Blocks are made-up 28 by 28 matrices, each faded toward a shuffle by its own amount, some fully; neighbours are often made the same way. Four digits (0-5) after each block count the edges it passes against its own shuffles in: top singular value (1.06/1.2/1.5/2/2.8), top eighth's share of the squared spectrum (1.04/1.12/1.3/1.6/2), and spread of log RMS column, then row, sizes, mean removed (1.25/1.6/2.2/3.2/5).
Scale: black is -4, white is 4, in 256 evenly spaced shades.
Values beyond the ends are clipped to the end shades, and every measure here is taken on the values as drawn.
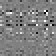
3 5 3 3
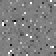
0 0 0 0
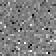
0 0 0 0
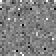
2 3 0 1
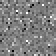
1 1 0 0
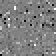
2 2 0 0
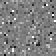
0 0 0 0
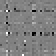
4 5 1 2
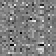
3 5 2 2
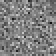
2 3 0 1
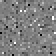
0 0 0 0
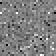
0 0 0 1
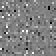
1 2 1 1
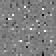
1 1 0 0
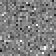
0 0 0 0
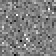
0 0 0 0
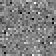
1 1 0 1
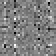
2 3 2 1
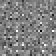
1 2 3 2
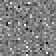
1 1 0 0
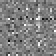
1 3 2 1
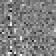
1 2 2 1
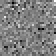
0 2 1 2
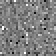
1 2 0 1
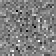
0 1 1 0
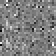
1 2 2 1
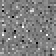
1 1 0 0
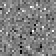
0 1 0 0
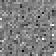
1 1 0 0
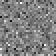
0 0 0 1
